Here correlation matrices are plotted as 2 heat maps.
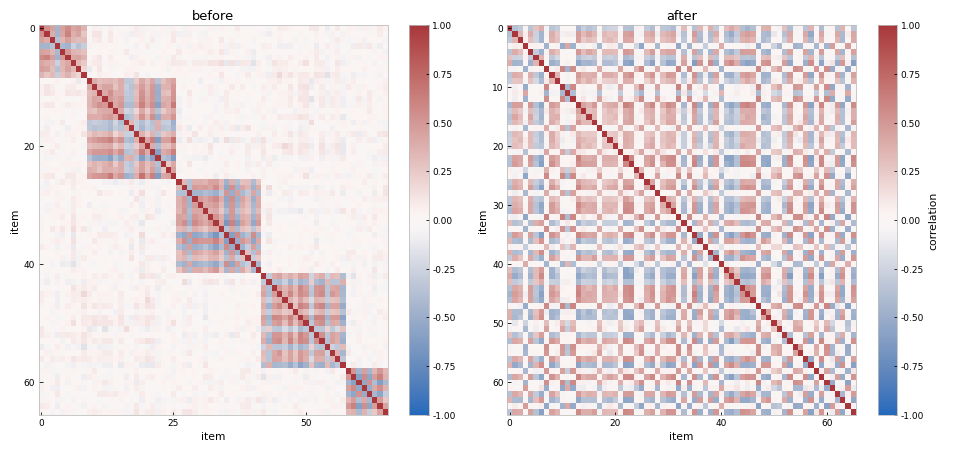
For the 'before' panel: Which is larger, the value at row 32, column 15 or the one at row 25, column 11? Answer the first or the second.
the second
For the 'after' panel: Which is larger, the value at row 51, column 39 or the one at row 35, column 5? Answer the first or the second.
the first
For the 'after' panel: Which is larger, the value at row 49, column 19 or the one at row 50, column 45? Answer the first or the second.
the second
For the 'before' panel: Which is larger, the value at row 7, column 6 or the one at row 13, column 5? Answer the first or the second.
the first
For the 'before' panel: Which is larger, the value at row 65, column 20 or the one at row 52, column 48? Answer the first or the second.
the second
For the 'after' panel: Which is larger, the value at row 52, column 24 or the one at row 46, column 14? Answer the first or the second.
the second
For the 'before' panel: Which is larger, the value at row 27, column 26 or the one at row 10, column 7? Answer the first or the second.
the first
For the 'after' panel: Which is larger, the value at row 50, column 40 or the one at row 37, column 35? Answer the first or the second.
the second
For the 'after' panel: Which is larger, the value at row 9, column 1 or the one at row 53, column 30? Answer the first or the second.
the second
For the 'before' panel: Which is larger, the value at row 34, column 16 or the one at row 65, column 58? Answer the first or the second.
the second
